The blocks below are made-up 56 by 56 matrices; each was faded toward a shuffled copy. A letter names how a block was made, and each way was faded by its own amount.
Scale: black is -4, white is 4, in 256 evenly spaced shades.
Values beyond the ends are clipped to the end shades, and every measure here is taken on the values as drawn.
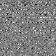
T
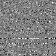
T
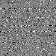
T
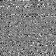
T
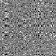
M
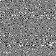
T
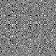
M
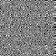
M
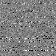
T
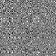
M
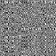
M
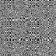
M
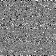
T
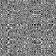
M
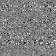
T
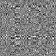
M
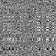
M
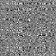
M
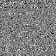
T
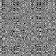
M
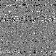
T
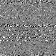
T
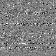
T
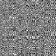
M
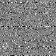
T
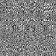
M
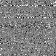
T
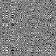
M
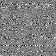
T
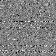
T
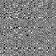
M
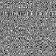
M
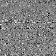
T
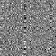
M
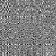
M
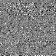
T
